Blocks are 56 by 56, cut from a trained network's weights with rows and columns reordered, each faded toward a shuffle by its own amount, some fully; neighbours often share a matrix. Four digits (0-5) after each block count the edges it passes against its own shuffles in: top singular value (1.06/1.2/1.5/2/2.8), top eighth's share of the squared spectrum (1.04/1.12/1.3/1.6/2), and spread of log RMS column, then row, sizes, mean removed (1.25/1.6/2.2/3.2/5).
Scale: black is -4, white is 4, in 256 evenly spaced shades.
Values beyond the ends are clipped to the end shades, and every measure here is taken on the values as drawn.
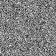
0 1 0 0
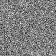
2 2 0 0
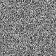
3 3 1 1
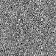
3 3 1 1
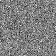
0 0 0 0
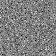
0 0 0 0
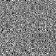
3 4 2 2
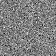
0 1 0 0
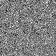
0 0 0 0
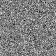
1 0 0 0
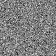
0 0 0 0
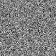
2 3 1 1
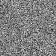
1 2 0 0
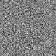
3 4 1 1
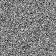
1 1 0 0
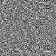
3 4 1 2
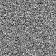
2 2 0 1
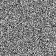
1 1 0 0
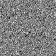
2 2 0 0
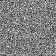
0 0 1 0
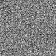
2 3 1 1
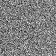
1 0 0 0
